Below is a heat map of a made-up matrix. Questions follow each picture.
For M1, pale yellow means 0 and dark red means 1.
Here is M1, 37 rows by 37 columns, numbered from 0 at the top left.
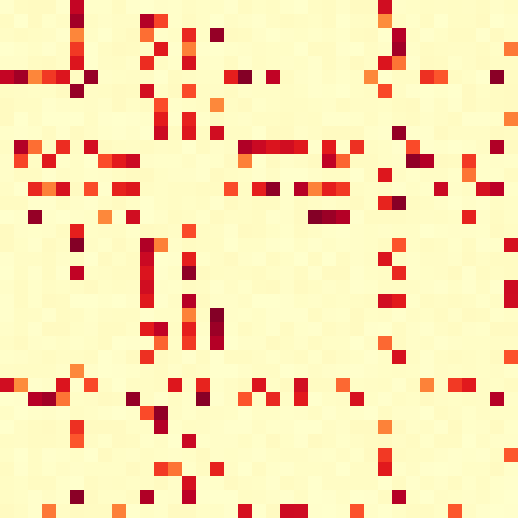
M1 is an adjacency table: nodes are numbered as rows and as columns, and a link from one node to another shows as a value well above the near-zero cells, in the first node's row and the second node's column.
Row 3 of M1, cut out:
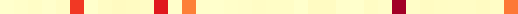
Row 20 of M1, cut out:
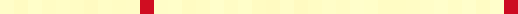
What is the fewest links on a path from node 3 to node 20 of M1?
2
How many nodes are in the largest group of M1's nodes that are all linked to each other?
3
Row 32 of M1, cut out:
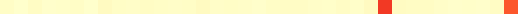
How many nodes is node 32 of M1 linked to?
2
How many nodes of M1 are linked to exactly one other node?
2
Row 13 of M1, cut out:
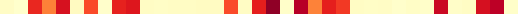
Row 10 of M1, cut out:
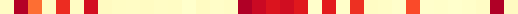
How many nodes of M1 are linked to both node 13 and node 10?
8
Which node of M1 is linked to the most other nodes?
node 13
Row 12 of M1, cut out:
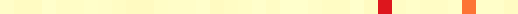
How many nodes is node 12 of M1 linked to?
2
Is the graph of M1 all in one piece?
yes
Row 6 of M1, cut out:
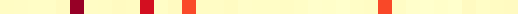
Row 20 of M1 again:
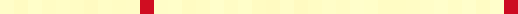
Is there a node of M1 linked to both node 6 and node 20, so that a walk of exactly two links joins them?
yes
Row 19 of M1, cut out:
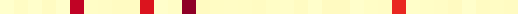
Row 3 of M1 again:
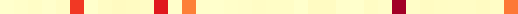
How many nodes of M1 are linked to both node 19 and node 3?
3
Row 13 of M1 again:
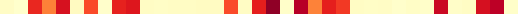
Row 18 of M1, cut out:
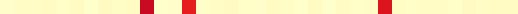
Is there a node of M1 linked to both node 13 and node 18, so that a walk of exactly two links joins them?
no
